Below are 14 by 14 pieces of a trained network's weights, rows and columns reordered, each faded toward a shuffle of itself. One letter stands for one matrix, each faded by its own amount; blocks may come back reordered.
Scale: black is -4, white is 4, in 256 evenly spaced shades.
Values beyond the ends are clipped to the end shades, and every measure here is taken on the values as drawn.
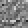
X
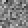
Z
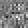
X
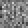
Z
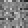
X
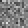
Z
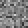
Z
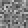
Z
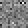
X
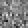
X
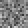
Z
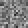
Z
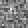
Z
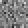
Z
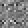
X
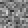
Z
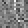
X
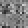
X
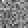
Z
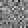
X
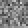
Z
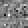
X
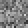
Z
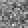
Z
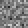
X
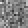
Z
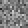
Z
